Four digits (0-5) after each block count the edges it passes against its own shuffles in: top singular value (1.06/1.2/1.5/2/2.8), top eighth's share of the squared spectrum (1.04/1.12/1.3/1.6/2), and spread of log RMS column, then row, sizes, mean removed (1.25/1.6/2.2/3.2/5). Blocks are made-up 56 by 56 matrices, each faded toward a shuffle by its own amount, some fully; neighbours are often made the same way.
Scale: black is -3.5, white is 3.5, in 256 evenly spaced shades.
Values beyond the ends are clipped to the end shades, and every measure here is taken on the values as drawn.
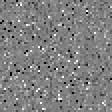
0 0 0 0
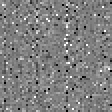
3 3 1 0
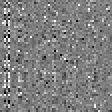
4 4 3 1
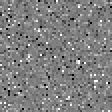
2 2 0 0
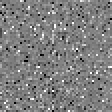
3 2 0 0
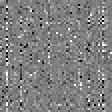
4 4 2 2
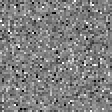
1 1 0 0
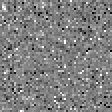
2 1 0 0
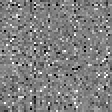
3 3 2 1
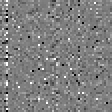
4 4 2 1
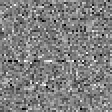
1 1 0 2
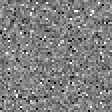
2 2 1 0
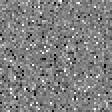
0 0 0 0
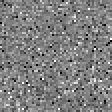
2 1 0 0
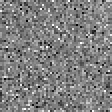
1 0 0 0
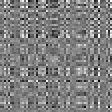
5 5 4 4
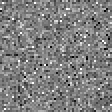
0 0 0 0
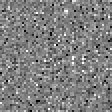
0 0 0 0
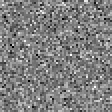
0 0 0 0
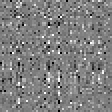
4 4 3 2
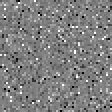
0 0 0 0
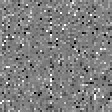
3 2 1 0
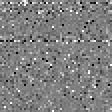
3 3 0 2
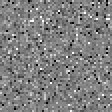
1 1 0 0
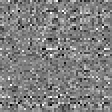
4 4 2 3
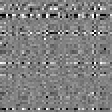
5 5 2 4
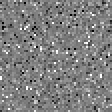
1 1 0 0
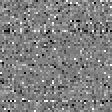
3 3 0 2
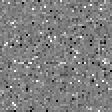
2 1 0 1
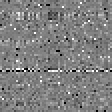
4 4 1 2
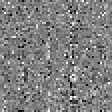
3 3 2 1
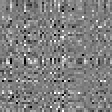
4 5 3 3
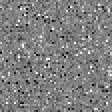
1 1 0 0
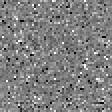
2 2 1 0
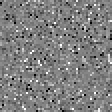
0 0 0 0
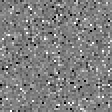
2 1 0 0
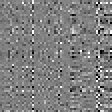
4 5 4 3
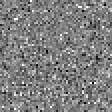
1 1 0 0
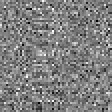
4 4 2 2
